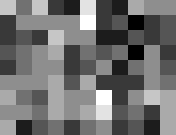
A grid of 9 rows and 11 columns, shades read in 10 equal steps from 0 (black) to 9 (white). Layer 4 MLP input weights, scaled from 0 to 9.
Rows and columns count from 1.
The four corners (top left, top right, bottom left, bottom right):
7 5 6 6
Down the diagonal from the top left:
7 5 2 6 2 6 9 3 3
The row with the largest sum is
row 7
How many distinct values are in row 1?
7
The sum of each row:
48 41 34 38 39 45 58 54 37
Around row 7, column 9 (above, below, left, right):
2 4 2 7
